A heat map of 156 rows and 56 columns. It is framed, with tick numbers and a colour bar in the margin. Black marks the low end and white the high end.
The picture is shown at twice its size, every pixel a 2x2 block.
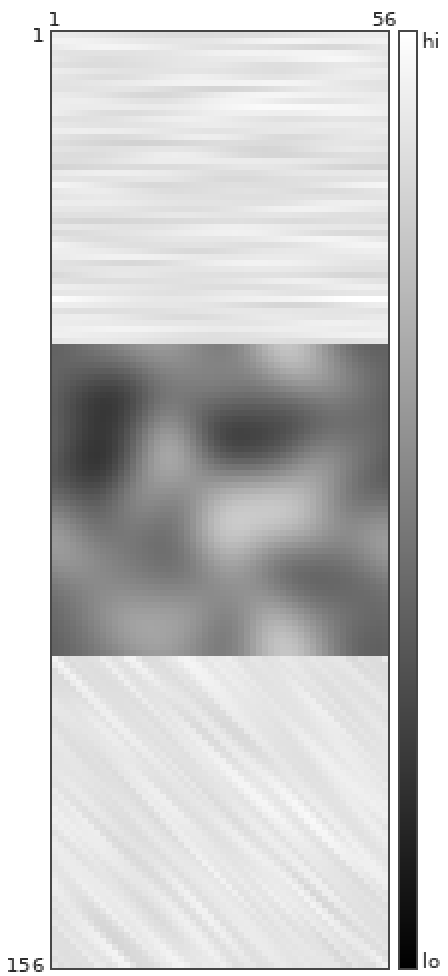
The table splits into 3 rows of 1 panel. Panel 1,1: very high, streaked across, faint in contrast. Panel 2,1: middling, smooth, strong in contrast. Panel 3,1: very high, slanting down to the right, faint in contrast.
